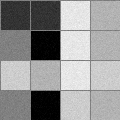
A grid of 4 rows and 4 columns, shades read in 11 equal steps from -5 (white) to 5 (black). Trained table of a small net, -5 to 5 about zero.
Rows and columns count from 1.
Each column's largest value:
3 5 -3 -2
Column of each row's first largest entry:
1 2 2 2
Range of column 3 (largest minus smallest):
1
